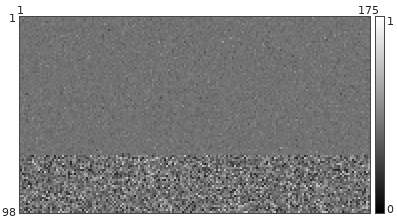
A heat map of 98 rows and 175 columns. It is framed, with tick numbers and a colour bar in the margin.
No overall slope runs across the table. Neither half mirrors the other. No regular stripes run through it. The top part is calmer, up to a seam about 70% of the way down. The texture is fine-grained noise. The distribution is heavy-tailed on both sides.
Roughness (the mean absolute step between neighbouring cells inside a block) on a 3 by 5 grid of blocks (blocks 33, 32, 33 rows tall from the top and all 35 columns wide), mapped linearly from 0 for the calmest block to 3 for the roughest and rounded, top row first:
0 0 0 0 0
0 0 0 0 0
3 3 3 3 3
